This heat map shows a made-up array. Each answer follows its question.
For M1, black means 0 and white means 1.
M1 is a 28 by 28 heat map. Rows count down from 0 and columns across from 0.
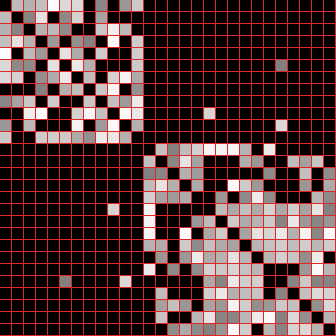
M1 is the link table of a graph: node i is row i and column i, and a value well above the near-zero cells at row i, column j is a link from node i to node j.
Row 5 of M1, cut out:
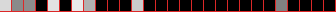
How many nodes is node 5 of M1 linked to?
8
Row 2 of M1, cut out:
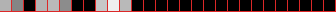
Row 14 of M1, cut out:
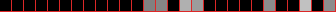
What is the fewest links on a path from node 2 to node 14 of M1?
4
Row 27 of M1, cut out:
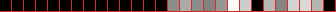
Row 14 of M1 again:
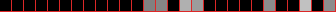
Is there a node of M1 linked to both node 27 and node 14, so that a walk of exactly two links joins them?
yes
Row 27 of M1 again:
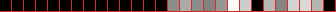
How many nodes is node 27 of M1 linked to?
12
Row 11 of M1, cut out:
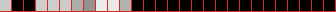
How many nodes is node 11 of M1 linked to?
9
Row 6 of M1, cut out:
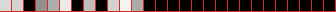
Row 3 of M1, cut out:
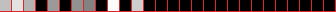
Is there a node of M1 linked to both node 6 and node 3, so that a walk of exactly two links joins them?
yes
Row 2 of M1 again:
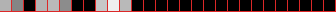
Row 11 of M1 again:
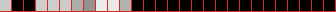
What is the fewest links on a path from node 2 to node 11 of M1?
2
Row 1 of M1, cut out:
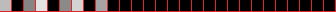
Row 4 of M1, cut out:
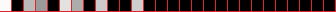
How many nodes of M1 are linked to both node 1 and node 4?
6
